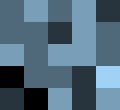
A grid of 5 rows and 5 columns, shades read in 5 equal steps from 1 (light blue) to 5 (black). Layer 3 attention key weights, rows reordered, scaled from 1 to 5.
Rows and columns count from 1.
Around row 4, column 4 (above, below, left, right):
2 4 3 1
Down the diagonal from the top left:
3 3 2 4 2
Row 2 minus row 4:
-2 0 1 -2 2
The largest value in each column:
5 5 4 4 4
